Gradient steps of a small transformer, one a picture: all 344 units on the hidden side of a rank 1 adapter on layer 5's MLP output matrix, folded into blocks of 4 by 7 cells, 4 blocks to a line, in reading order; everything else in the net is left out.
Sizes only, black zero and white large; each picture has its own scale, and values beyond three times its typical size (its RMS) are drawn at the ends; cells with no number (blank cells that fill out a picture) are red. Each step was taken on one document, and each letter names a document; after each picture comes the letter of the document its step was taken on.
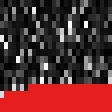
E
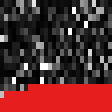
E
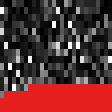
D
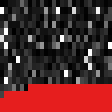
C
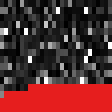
D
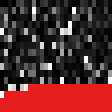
E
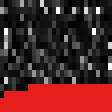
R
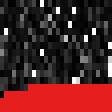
R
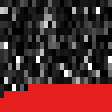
C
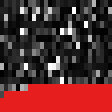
E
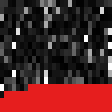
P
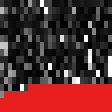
C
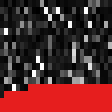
C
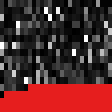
P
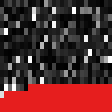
D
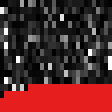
R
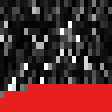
E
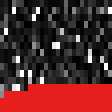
D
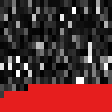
D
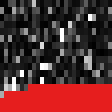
E
